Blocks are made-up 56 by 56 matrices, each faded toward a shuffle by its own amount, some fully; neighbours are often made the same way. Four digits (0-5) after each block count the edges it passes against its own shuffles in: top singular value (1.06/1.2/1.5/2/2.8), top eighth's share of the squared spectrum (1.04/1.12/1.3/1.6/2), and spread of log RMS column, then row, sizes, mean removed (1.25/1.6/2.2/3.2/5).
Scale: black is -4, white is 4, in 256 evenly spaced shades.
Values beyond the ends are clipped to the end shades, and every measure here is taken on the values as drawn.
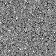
0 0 0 0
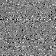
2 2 0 2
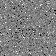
0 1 0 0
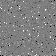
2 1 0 0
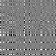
5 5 3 3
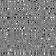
4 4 2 2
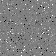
1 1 0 0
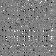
4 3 1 1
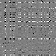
5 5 2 3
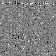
3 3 0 1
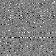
4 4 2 2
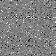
3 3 1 1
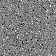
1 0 0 0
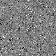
0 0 1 0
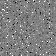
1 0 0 0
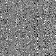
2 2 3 0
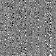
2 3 3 0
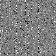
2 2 2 0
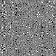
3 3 2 1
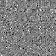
3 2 1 1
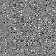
3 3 2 1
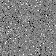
1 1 1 0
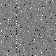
2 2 1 0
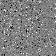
1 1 1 0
